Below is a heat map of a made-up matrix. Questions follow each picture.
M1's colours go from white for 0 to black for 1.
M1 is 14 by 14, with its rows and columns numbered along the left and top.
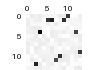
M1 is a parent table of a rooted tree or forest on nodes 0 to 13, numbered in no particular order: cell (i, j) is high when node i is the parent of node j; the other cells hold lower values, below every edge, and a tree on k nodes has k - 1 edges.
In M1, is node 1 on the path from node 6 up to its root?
yes
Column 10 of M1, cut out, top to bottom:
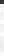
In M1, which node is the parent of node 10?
0
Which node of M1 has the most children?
1
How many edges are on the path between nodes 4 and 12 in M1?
1
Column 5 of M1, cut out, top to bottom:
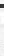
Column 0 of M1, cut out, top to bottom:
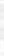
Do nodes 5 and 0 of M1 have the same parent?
no
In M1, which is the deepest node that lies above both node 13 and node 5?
1
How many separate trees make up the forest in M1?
4
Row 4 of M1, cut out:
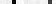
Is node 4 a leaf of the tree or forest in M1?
no
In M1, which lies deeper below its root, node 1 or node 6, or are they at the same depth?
node 6
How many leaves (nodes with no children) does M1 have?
7
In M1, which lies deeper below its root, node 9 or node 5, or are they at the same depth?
the same depth
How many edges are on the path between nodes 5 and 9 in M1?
2
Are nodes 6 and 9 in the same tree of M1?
yes
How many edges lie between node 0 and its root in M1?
0
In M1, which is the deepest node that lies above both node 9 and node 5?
1
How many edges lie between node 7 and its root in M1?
1
